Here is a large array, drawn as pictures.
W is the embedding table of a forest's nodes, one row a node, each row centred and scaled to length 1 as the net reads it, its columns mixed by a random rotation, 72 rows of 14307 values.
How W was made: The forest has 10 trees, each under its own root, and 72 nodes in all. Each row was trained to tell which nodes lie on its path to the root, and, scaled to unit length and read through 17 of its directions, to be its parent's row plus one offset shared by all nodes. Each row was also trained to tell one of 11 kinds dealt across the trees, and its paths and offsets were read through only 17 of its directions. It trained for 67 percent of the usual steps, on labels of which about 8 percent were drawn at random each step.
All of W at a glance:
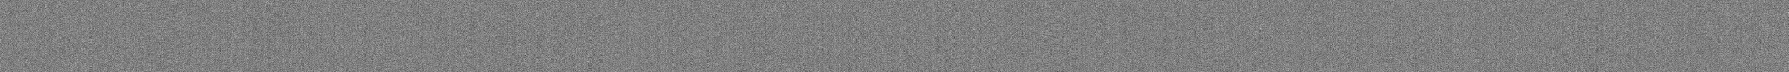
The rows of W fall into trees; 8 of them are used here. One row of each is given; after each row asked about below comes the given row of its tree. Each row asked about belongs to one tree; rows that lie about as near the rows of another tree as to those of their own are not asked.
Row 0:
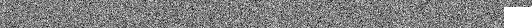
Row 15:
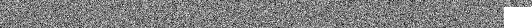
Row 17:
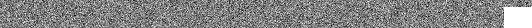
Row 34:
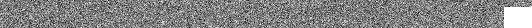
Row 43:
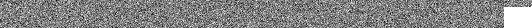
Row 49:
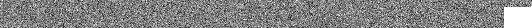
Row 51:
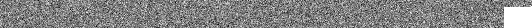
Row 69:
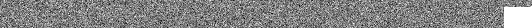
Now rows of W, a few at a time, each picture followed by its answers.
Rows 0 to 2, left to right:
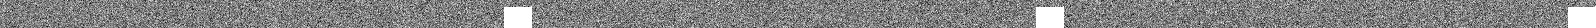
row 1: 43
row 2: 51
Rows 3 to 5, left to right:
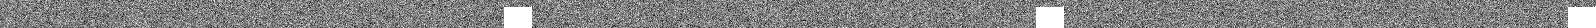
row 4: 51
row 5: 34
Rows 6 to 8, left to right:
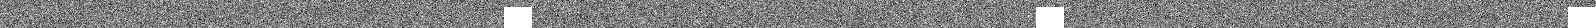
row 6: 34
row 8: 17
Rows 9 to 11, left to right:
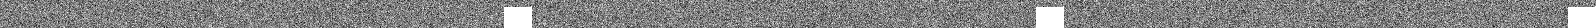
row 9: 34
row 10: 49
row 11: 49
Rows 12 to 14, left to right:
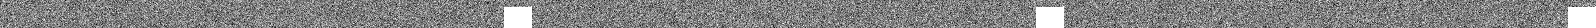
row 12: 69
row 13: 34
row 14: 43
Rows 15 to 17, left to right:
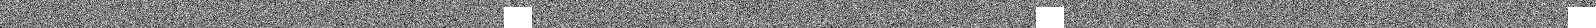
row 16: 49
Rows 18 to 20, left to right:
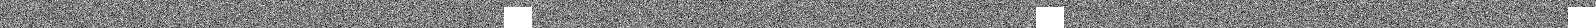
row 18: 51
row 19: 0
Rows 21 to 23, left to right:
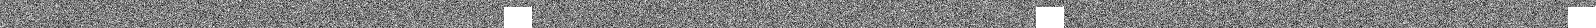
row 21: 34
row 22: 0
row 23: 51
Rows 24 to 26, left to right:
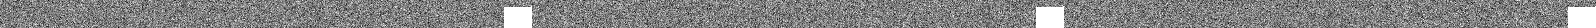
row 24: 49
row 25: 0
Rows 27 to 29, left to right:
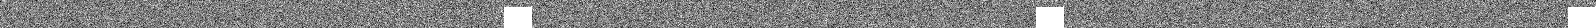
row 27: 69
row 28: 49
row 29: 49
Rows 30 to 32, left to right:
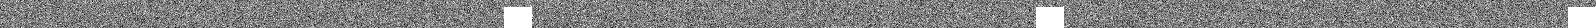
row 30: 51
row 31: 15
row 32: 34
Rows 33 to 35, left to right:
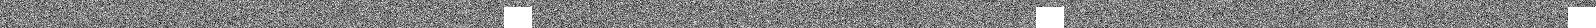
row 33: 69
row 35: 17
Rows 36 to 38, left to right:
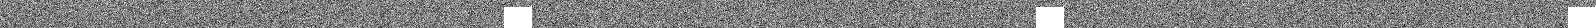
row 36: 51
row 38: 51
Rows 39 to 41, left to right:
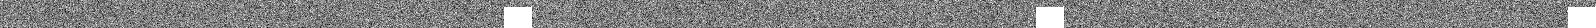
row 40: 0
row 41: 49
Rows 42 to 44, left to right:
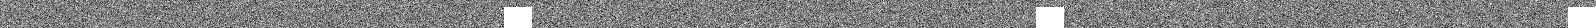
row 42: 0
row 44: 51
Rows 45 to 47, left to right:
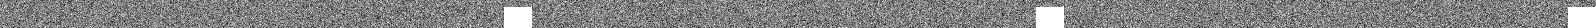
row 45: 17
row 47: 17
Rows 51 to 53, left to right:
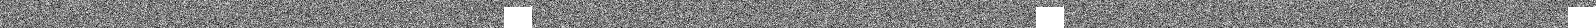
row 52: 49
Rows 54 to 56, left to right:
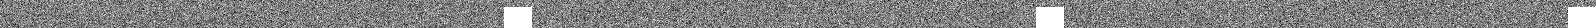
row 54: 15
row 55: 43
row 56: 51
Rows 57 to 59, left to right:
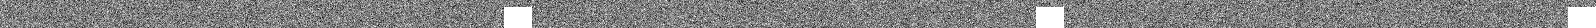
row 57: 0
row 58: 49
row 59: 43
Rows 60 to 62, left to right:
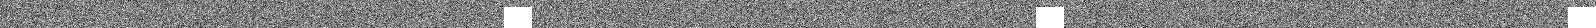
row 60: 15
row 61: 43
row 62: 15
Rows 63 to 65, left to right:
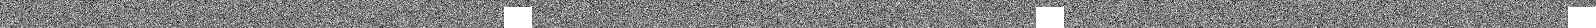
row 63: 0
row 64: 34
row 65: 0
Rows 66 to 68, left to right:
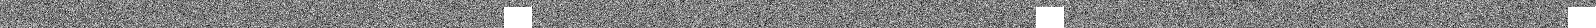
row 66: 49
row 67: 51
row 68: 0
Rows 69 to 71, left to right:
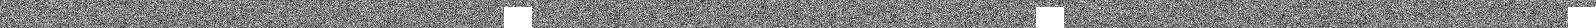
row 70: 0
